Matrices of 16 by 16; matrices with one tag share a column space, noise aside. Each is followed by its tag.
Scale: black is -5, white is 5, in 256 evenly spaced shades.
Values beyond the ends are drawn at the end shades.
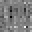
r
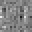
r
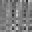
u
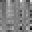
u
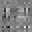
r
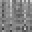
u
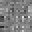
r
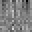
u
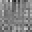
u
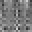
u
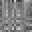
u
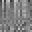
u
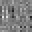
r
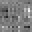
r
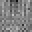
u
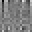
u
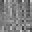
u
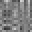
u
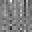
u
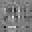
r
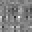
r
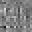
r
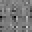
r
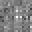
r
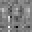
r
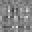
r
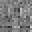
r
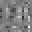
r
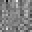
u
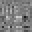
r
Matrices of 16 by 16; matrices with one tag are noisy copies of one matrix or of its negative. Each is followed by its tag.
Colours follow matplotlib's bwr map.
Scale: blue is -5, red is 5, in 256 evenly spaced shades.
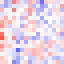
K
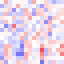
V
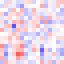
V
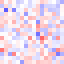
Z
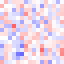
V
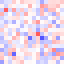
Z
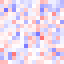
Z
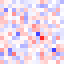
Z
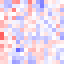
K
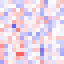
V
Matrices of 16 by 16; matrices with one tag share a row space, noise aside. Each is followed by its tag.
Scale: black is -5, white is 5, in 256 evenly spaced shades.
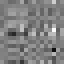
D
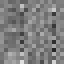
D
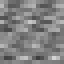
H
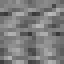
H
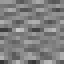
H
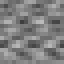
H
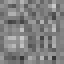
D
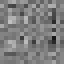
D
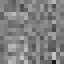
D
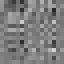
D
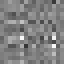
D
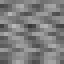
H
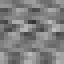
H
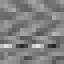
H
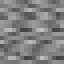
H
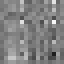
D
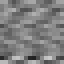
H
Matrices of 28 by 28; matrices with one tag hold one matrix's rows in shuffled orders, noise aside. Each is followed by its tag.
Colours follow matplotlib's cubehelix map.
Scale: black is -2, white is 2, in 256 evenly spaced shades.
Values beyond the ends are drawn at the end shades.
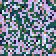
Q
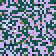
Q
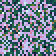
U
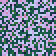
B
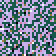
U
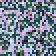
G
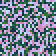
B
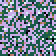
G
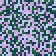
U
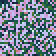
G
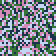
U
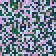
U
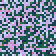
G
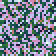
Q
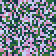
U
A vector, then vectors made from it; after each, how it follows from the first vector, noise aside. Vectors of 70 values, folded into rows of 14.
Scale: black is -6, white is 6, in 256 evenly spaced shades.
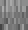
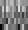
scaled up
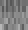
negated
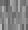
sign-scrambled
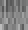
negated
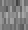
wrapped around
